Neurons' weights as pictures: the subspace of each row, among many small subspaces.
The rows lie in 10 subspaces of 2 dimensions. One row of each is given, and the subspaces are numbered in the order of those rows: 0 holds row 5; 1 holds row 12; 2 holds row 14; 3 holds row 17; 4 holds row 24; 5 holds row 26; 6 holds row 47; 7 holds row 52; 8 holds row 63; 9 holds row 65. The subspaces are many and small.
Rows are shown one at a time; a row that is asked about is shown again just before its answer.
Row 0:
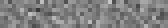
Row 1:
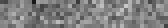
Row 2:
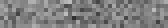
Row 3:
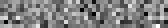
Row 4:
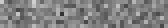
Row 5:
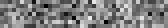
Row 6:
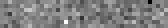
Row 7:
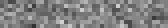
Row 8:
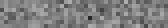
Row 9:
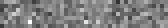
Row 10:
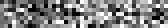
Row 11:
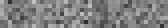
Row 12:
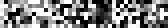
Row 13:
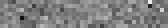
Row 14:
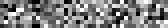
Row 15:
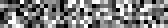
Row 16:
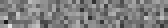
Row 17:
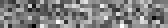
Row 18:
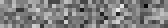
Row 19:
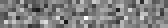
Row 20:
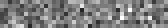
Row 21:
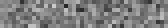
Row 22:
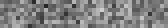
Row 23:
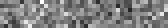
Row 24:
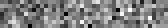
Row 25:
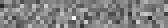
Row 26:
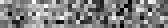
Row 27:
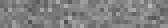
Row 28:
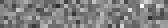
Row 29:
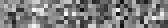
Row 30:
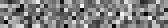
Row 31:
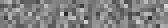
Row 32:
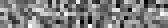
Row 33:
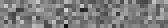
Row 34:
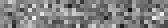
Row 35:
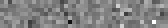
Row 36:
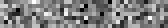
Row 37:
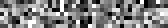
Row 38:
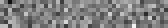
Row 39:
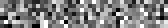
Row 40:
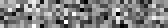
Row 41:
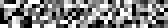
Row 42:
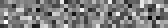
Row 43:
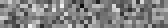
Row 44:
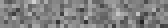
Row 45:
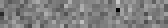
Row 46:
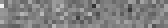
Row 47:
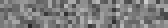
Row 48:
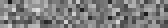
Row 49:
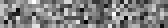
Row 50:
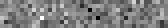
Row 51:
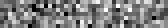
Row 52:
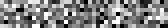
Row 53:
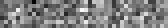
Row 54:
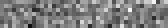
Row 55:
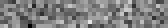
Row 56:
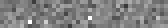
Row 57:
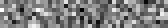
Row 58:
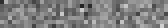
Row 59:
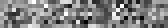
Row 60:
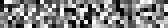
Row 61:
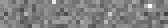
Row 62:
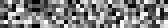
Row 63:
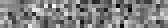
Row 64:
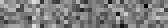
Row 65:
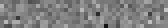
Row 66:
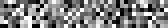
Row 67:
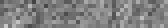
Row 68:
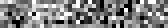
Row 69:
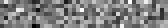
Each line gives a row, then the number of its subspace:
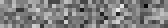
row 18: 7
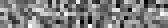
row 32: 6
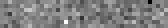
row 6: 7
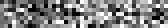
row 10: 7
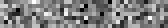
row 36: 1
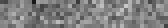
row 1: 5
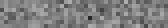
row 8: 2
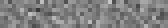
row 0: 6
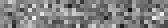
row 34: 7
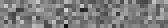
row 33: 2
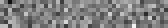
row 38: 8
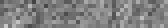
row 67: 0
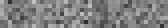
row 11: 5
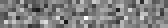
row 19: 4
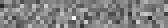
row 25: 0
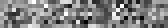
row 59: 1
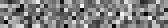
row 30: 2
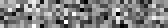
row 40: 3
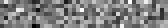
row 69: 2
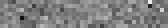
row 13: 3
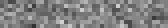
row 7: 3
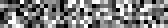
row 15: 4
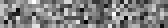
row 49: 1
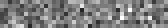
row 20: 4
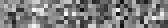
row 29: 2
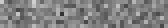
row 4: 5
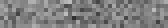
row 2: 1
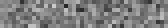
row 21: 8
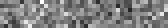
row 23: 2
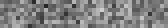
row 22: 0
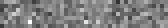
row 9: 1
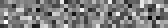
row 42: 8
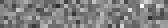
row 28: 8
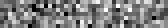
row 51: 8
